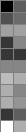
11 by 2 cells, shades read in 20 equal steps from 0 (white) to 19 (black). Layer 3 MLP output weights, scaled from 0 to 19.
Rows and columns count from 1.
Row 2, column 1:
13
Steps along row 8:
up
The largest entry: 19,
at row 1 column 1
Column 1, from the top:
19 13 7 15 15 9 5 6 6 15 0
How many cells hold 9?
4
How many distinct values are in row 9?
2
